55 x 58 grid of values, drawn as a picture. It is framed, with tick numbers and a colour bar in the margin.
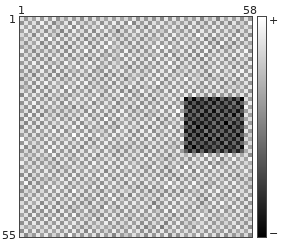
Odd patch: lower, in the middle right. Average level on the scale: 70%. Ninth with the lowest average: middle right.
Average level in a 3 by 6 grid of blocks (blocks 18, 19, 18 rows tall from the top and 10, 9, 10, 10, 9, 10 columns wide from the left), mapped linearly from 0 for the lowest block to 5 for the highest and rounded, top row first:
555555 / 555500 / 555555
